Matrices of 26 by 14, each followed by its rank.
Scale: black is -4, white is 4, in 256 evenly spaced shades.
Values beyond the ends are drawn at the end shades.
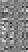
three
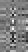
two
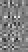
three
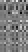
two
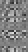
two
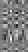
two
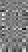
two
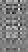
two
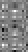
two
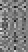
three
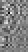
three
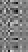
two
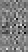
three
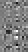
three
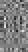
three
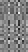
two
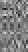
three
